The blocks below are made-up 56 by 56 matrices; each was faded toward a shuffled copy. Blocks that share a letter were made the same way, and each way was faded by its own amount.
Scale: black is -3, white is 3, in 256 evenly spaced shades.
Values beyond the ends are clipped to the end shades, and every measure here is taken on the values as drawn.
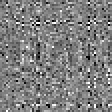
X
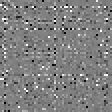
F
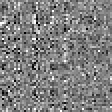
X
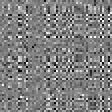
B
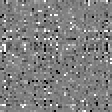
F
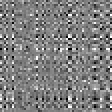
B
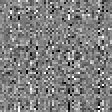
X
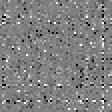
F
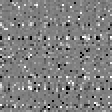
F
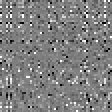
F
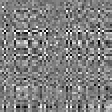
B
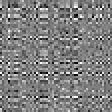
B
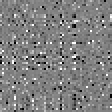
F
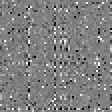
F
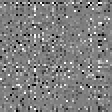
F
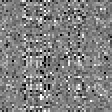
X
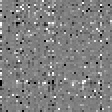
F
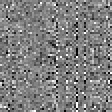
X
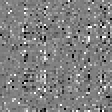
F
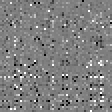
F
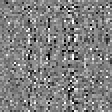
X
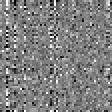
X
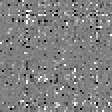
F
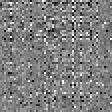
X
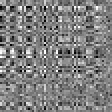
B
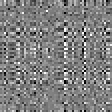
B
